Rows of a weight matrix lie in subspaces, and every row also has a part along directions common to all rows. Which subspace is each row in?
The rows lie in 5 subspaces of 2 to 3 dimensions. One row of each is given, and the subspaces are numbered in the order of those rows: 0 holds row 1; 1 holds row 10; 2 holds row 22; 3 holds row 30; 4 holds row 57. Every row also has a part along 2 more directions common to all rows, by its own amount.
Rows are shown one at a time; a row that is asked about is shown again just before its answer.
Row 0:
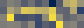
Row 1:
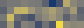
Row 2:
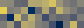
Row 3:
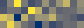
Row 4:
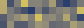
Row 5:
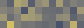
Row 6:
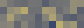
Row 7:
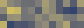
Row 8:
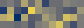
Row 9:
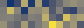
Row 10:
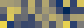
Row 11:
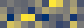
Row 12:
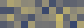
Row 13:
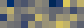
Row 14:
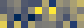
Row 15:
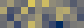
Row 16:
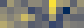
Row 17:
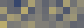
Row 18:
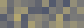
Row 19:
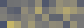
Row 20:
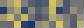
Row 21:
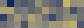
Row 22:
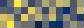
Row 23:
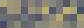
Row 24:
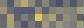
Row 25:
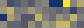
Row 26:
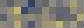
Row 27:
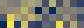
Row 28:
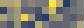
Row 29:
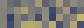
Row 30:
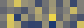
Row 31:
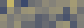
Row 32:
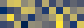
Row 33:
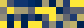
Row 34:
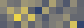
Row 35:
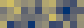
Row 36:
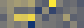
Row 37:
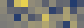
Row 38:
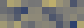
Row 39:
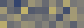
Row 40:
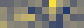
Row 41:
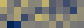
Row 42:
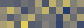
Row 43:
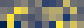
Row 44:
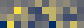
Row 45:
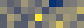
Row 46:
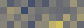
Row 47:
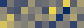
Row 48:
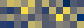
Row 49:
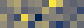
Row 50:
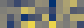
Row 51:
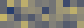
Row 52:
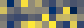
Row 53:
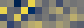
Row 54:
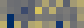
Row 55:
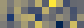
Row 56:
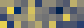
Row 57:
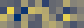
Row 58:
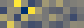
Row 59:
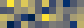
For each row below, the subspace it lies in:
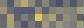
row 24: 3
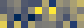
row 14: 0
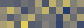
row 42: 4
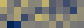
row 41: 1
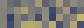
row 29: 3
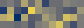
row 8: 4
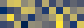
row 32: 4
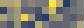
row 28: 4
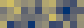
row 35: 1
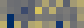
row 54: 0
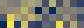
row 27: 0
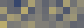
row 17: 2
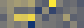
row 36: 0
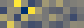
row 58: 2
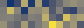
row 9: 4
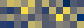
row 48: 4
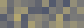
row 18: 4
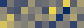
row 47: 2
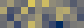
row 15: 4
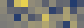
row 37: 3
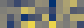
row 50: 3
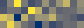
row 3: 2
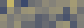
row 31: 3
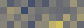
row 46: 4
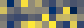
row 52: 3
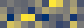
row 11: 1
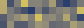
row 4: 3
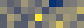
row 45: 3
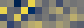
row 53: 2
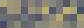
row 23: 2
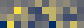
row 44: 0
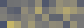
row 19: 1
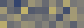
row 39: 2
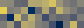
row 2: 4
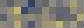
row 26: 4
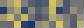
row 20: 4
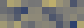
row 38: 0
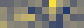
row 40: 2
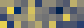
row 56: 0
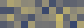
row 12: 4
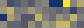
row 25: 1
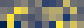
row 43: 0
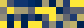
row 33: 0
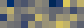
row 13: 1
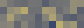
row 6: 0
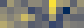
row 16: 2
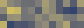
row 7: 1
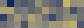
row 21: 1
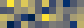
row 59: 1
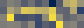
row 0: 0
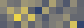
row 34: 0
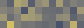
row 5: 2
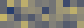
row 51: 1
